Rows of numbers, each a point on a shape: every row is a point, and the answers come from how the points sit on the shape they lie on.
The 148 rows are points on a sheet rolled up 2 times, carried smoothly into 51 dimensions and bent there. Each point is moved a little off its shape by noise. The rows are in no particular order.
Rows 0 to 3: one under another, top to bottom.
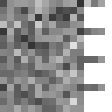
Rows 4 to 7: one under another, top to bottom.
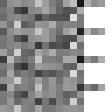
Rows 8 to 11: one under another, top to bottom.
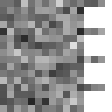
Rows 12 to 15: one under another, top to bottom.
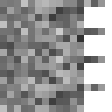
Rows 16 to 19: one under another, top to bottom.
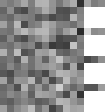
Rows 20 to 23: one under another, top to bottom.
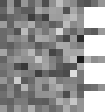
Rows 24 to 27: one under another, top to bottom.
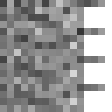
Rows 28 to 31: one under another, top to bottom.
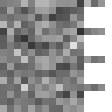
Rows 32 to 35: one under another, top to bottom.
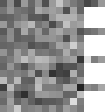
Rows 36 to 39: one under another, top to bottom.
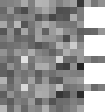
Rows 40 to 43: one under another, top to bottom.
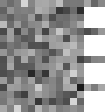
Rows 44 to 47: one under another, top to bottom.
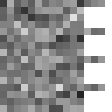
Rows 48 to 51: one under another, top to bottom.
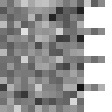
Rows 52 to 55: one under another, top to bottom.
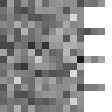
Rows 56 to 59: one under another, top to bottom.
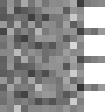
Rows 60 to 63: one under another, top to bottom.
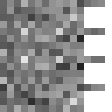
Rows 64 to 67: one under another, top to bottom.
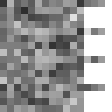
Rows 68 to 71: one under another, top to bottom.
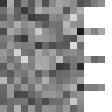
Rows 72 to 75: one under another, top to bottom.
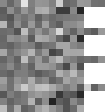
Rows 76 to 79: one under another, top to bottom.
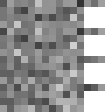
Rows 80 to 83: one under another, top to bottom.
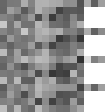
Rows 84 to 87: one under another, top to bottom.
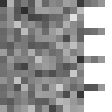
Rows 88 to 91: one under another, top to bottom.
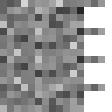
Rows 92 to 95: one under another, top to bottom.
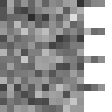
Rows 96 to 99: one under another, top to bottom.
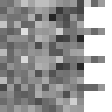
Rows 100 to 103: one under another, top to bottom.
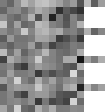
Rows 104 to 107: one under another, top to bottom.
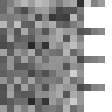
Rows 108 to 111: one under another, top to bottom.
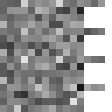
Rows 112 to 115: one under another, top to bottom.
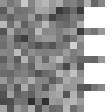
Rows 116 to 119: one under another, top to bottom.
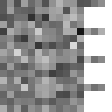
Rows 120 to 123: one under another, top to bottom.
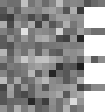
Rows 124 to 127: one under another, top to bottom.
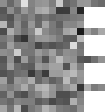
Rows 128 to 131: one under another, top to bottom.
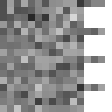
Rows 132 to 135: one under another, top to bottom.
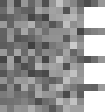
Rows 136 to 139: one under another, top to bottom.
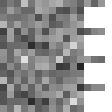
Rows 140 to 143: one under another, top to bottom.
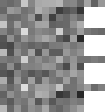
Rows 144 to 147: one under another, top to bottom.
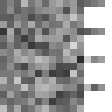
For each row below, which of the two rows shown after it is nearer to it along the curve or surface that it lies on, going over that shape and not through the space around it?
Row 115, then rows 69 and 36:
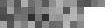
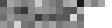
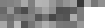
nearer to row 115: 69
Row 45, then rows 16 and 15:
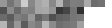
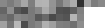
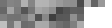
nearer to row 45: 15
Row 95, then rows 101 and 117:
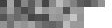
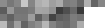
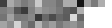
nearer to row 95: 117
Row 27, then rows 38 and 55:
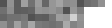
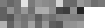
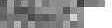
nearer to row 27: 55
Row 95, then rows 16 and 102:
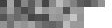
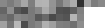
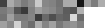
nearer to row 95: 102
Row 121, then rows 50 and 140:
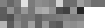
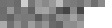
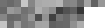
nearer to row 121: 140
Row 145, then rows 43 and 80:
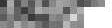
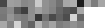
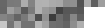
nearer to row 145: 43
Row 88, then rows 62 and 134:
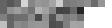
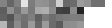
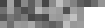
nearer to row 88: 62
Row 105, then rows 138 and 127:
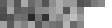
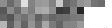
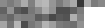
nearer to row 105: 138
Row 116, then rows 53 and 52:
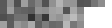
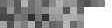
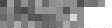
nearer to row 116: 53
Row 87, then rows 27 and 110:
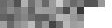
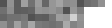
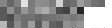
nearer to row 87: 110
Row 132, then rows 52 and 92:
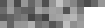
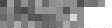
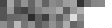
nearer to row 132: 92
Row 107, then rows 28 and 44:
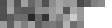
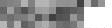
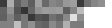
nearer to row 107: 44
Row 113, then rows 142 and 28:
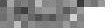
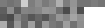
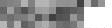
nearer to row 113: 28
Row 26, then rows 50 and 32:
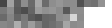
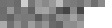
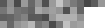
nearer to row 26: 50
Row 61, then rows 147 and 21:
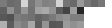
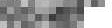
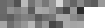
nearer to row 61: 21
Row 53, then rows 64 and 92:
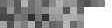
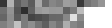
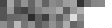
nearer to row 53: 92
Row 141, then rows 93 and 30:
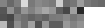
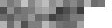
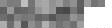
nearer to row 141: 93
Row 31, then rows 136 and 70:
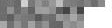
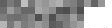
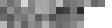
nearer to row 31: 136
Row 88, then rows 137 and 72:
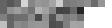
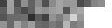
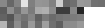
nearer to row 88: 72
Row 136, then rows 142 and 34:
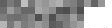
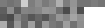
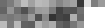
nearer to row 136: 142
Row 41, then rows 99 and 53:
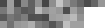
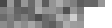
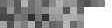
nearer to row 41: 53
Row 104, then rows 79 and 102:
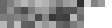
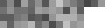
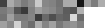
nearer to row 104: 102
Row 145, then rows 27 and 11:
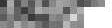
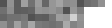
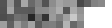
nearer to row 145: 11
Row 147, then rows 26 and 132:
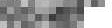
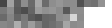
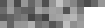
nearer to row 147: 26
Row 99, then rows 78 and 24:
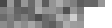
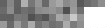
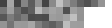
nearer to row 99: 78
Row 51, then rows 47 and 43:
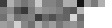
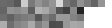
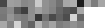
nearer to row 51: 43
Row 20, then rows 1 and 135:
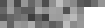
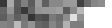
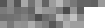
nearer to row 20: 1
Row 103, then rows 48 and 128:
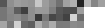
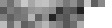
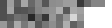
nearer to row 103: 48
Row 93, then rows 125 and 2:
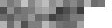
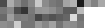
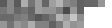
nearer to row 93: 2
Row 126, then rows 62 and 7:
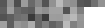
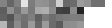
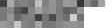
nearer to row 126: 62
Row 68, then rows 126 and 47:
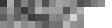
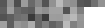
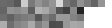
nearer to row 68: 126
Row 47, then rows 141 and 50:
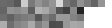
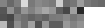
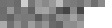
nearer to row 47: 141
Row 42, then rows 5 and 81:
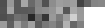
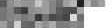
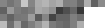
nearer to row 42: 5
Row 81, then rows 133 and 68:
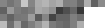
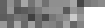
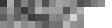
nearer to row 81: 133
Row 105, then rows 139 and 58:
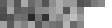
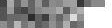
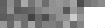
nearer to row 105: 139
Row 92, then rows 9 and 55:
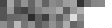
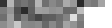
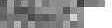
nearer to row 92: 9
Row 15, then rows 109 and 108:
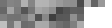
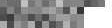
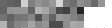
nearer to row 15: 108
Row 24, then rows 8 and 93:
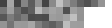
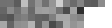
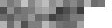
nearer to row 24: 8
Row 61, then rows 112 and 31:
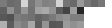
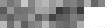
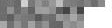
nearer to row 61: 112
